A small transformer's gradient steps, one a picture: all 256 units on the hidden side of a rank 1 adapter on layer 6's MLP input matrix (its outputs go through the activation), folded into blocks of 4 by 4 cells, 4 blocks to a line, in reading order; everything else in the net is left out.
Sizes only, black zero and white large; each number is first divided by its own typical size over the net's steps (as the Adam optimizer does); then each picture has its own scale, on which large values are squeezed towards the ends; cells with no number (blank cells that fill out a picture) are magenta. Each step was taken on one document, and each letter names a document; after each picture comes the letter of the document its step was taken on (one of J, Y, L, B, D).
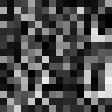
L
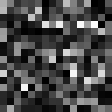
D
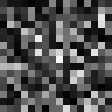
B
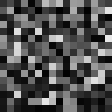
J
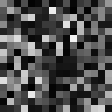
L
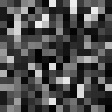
J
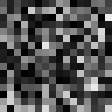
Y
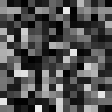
B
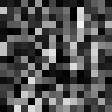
D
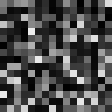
L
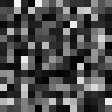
Y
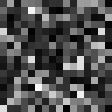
D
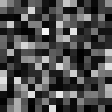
L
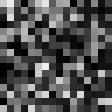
Y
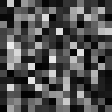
J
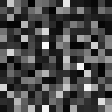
Y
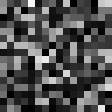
L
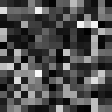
D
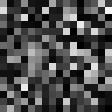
D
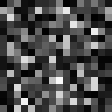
Y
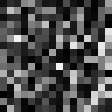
L
